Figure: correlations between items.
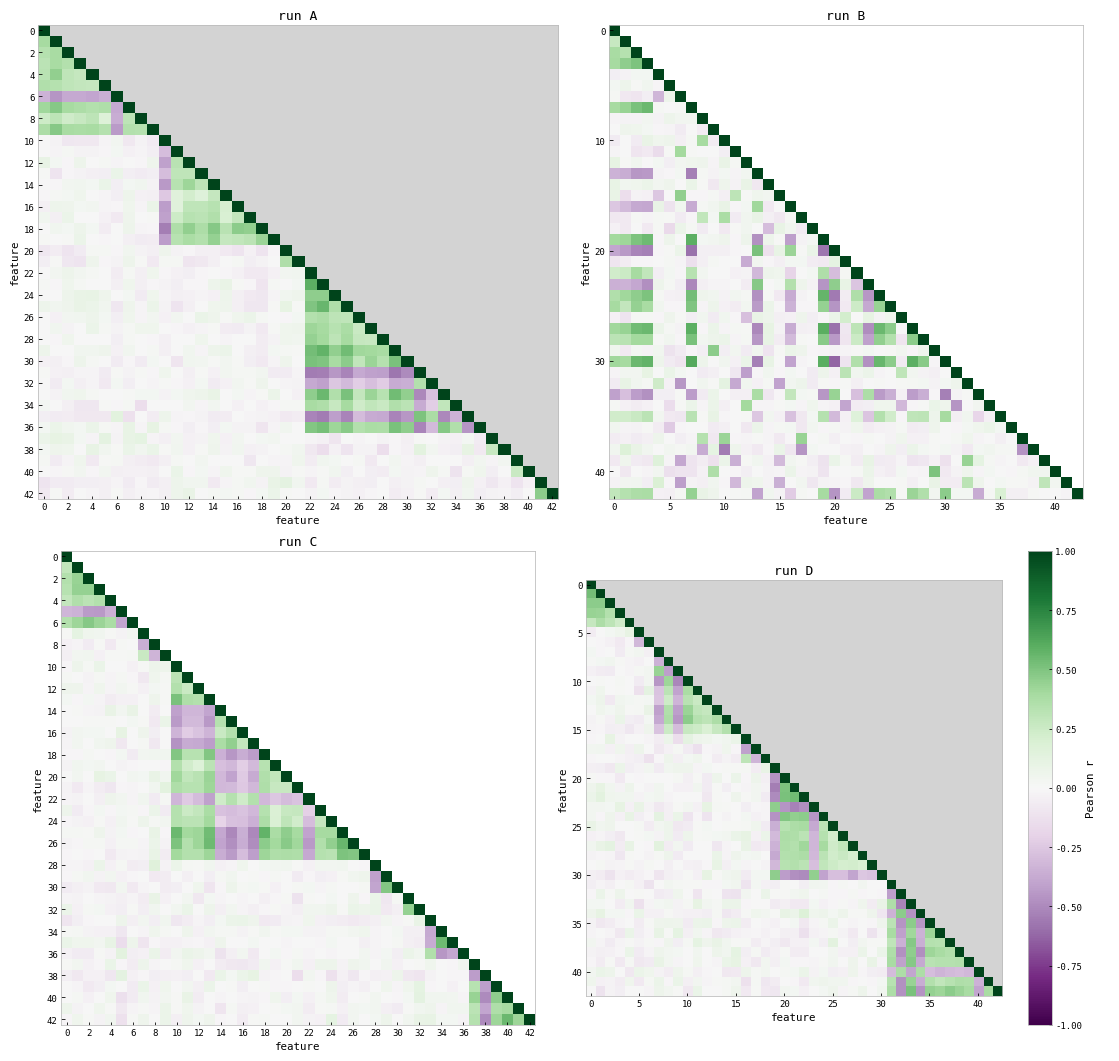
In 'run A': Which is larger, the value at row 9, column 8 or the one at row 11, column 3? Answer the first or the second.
the first
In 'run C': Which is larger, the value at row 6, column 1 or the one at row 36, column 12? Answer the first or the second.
the first
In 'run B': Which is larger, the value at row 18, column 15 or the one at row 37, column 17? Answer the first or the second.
the second
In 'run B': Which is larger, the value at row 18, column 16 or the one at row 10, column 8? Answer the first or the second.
the second
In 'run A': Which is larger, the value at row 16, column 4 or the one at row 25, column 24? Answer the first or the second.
the second
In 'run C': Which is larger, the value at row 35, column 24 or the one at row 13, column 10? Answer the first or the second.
the second
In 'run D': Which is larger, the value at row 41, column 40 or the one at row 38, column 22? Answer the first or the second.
the second
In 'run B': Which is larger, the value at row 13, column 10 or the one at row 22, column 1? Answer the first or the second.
the second
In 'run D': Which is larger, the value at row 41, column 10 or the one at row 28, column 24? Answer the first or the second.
the second
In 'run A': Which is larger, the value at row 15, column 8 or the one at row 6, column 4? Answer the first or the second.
the first
